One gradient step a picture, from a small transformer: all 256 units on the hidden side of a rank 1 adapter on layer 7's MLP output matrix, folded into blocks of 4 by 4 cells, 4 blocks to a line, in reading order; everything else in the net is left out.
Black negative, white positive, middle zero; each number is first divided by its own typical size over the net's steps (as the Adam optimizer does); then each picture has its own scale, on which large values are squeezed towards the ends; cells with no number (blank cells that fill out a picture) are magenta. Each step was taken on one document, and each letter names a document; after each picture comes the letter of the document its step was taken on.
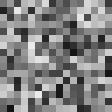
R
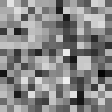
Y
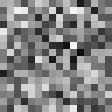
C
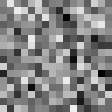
Y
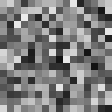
R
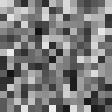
R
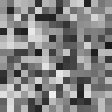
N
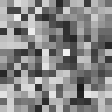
N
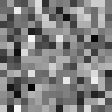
Y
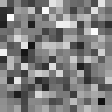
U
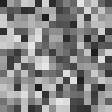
C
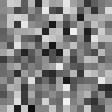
R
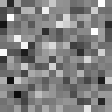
U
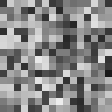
C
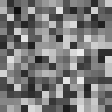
C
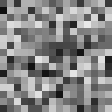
R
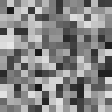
N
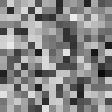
N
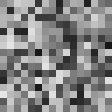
N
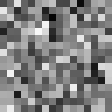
C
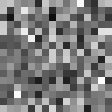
C
